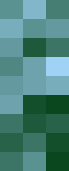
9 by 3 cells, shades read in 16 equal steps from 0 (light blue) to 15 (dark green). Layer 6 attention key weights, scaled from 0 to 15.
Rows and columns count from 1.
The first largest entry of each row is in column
3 2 2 1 1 3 2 3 3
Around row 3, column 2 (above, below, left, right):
7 5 6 10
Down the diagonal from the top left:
7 7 10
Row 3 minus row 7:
-4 0 -2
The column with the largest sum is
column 3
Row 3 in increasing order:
6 10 13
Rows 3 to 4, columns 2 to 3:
13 10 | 5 0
